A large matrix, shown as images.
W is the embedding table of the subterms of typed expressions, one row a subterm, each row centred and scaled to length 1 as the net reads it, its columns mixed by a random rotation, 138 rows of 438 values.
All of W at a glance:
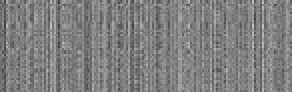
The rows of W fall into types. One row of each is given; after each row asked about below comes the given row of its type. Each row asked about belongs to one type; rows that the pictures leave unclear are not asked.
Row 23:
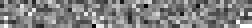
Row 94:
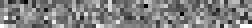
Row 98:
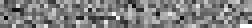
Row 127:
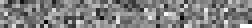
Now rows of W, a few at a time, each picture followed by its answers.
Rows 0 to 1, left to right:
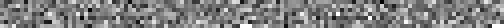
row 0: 94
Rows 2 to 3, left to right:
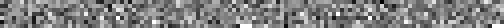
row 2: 23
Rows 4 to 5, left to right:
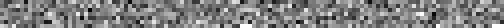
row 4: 94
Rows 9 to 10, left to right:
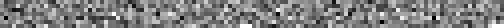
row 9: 98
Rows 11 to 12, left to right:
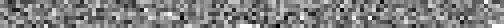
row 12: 98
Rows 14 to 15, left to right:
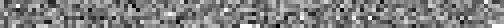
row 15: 98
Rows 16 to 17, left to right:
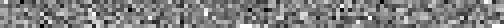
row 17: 98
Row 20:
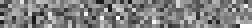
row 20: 23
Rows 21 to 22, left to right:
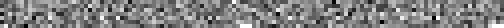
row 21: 98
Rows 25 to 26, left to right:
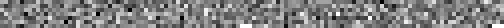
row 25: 127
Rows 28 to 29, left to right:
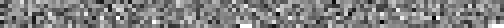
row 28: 23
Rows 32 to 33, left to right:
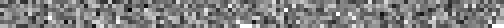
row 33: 23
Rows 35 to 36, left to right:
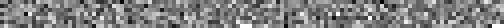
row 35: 23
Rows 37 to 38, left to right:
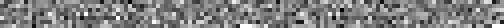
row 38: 94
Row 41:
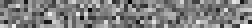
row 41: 94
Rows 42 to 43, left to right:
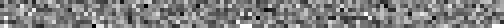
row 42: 23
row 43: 98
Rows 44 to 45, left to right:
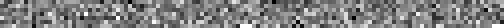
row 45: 127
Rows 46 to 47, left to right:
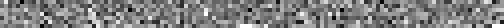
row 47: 94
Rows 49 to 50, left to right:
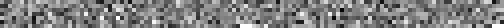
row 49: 23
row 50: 94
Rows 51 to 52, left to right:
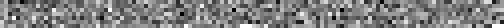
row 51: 94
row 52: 94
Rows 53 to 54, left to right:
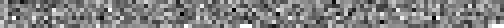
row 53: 94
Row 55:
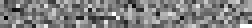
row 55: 98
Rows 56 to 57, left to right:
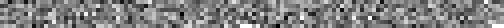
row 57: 98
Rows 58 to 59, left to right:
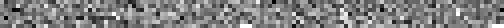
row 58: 98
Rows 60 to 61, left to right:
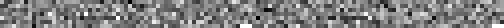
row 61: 98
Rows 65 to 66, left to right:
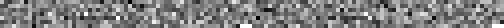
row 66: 98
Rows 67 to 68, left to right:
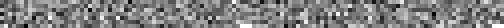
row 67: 98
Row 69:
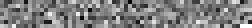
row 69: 94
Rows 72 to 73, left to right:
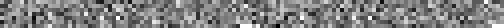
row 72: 23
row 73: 98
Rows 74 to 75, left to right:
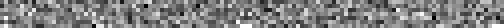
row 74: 23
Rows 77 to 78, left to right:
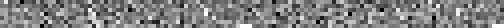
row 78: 127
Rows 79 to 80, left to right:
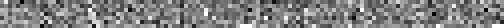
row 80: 94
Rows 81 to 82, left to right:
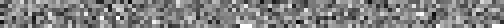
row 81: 23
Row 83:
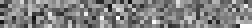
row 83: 23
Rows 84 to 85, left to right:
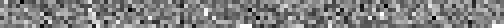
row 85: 98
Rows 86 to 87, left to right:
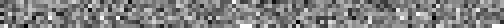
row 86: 98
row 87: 127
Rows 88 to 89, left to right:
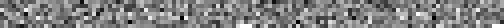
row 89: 127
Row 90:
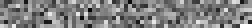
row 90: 94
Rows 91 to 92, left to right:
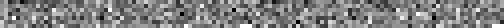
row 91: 94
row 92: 127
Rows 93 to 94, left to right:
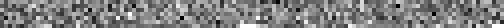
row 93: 98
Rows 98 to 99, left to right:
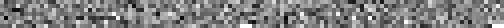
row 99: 23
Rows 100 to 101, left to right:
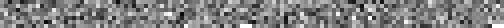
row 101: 23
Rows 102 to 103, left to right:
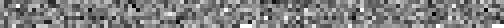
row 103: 94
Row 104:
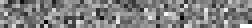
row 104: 127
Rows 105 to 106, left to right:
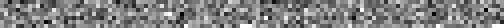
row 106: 94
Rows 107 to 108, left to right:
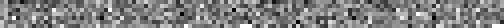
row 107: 94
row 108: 127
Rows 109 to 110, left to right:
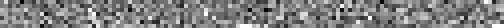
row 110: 98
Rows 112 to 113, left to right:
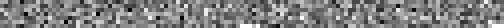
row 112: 127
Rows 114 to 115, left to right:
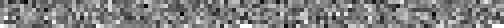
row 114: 94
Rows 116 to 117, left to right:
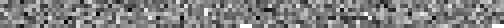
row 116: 127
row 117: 98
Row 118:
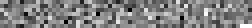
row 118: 127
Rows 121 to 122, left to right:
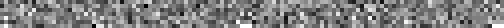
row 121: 23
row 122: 23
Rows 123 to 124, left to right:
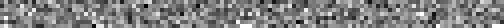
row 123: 23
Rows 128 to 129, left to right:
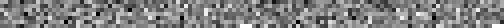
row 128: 127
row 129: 127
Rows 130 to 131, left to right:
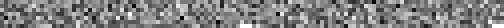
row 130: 98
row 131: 23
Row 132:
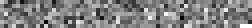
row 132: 127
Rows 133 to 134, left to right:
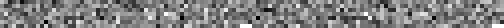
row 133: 127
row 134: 98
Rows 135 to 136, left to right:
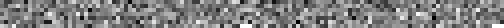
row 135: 94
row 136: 127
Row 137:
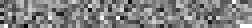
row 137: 98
